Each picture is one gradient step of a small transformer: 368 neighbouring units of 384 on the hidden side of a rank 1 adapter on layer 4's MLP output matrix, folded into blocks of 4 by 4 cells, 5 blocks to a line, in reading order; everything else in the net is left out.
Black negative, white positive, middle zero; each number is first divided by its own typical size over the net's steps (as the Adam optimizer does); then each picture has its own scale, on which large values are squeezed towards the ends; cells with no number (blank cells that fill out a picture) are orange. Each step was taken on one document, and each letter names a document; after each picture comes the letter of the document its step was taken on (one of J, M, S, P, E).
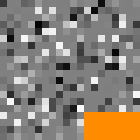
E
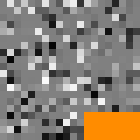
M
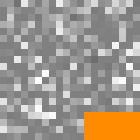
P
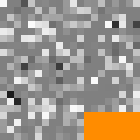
E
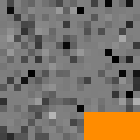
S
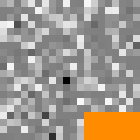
P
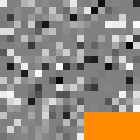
E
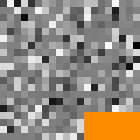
P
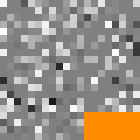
E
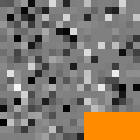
P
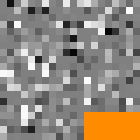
M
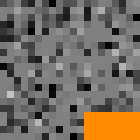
P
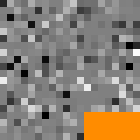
E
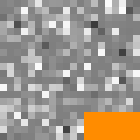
P
